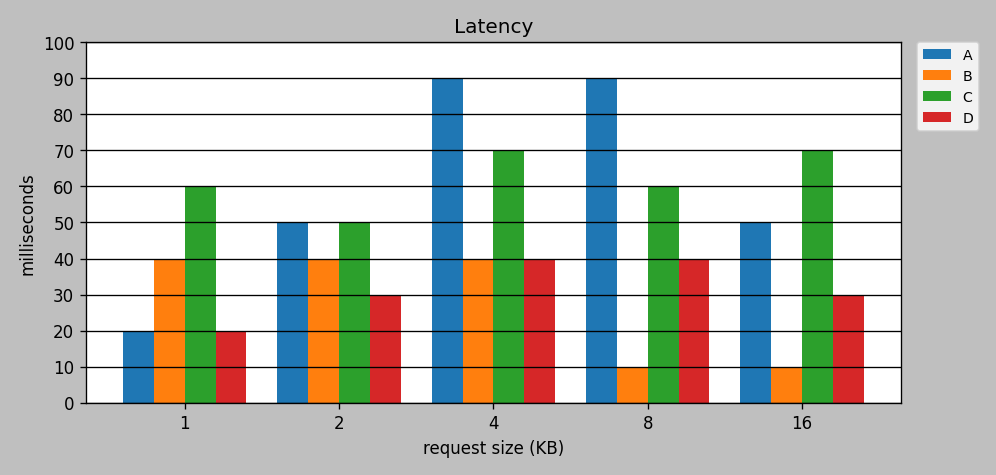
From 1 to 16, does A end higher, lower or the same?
higher
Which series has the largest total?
C
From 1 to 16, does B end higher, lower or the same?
lower
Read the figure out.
Title: Latency
x-axis: request size (KB), ticks 1 2 4 8 16
y-axis: milliseconds, ticks 0 10 20 30 40 50 60 70 80 90 100
Legend: A, B, C, D
Values:
A: 20 50 90 90 50
B: 40 40 40 10 10
C: 60 50 70 60 70
D: 20 30 40 40 30
